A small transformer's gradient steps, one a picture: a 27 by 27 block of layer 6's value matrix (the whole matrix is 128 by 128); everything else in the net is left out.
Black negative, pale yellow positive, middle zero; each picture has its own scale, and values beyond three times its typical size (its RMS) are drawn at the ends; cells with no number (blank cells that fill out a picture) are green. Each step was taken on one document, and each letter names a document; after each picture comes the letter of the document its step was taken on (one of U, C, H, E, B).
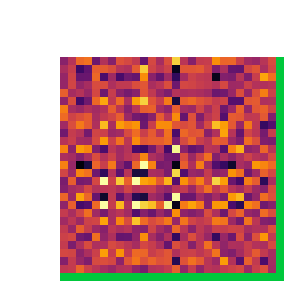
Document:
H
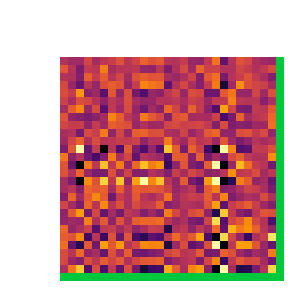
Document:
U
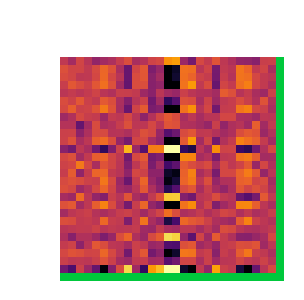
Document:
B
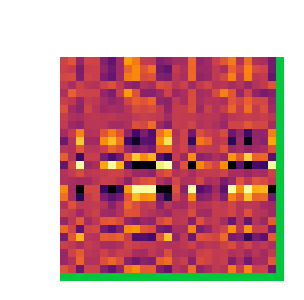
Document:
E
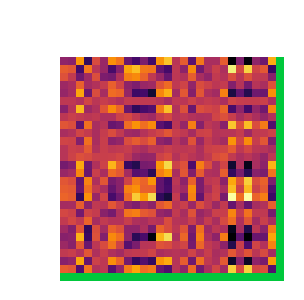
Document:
E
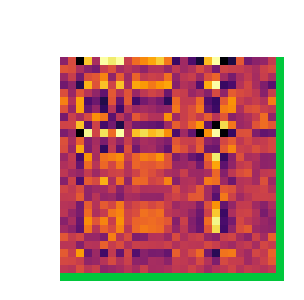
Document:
U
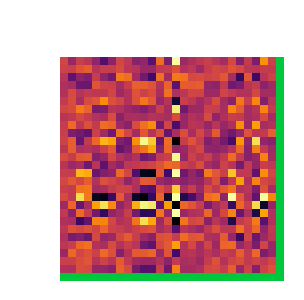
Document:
H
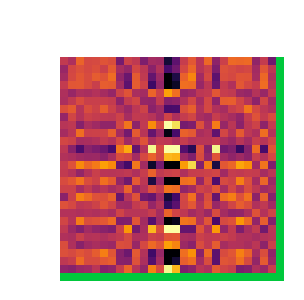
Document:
B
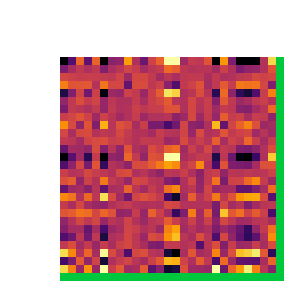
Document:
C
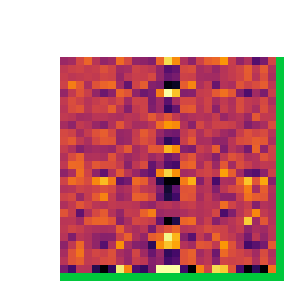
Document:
B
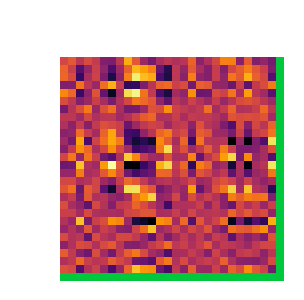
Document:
E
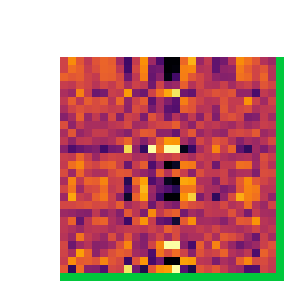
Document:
B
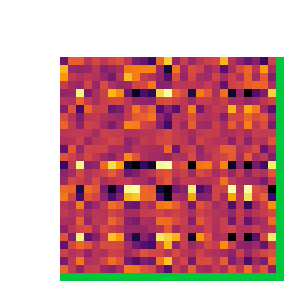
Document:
E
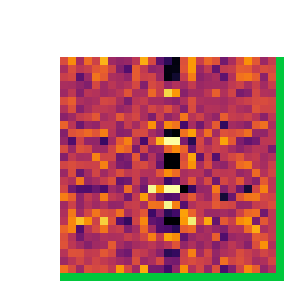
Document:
B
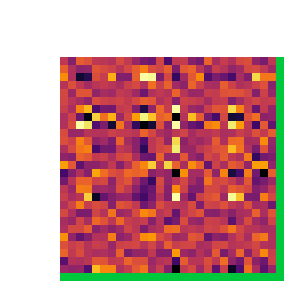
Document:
H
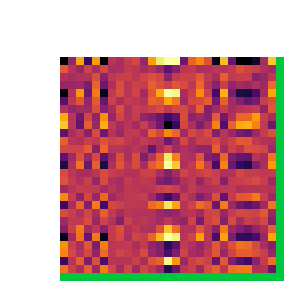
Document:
C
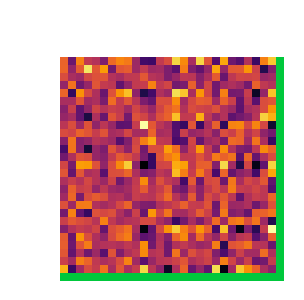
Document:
C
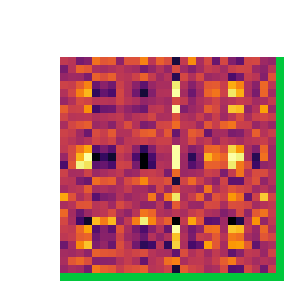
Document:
H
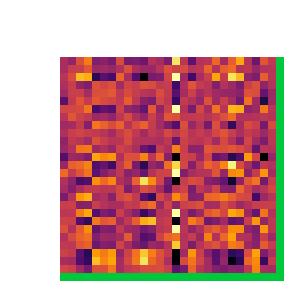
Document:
H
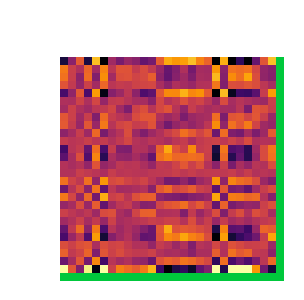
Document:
C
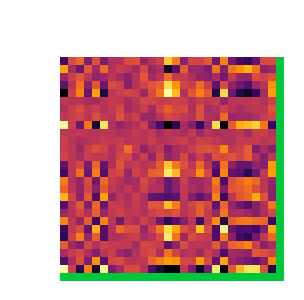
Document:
C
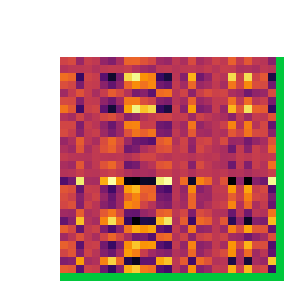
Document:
E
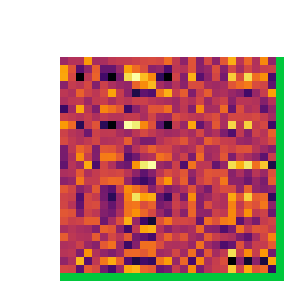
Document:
E
